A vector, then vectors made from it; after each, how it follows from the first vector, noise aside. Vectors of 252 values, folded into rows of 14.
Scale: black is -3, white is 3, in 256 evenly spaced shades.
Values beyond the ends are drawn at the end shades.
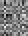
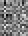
copied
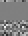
partly zeroed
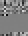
partly zeroed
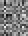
copied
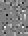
partly zeroed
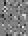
partly zeroed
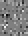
partly zeroed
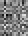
copied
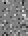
partly zeroed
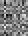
copied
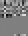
partly zeroed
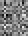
copied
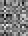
copied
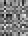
copied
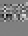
partly zeroed
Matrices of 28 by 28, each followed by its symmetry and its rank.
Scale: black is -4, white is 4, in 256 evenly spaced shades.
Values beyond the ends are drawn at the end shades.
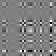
symmetric, rank one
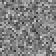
neither, full rank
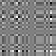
symmetric, rank one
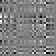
neither, rank two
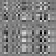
neither, rank two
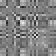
symmetric, rank three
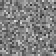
neither, full rank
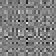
neither, rank three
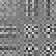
symmetric, rank three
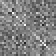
symmetric, rank five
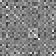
symmetric, rank five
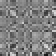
symmetric, rank three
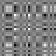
symmetric, rank one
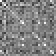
symmetric, rank five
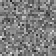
neither, full rank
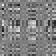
neither, rank two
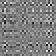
neither, rank three
